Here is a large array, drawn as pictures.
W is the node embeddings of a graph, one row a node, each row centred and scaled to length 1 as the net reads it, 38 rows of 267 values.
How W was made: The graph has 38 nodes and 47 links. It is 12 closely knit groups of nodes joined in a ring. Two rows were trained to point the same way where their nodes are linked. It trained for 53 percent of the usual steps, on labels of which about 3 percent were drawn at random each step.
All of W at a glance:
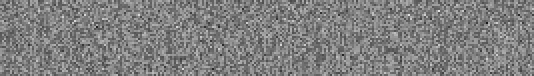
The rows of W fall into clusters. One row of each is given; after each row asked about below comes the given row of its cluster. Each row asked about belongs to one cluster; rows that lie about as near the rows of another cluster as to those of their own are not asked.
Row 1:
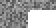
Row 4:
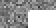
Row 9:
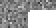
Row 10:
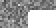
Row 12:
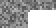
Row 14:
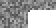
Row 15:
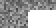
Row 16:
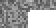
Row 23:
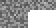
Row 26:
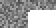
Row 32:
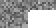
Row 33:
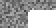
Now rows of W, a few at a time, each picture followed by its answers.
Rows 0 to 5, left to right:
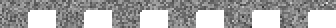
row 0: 9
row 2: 23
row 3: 10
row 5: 12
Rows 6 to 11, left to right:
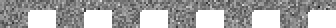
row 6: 15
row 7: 9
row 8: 33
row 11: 14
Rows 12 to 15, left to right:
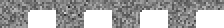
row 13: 26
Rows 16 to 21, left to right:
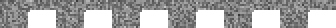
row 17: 4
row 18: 16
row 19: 1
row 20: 4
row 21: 1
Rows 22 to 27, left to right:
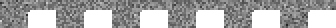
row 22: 14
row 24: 15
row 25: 15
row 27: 33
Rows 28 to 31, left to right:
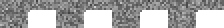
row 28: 32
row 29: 32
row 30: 23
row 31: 16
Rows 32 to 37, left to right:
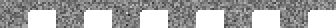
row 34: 26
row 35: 10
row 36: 12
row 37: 23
